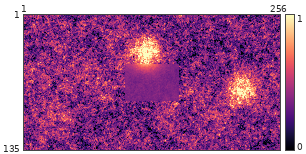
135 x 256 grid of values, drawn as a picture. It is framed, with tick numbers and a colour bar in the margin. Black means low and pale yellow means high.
Grain: blotchy. Slope: none. Odd patch: calmer, in the centre. Bumps: two. Average level on the scale: 40%. Calmest part: centre. Mirror symmetry: none.
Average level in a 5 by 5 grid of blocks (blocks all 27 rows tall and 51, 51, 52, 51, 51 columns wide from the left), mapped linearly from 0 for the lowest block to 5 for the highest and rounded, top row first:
1 1 1 0 1
1 1 5 0 0
2 2 1 1 4
2 1 1 2 2
1 0 1 1 0
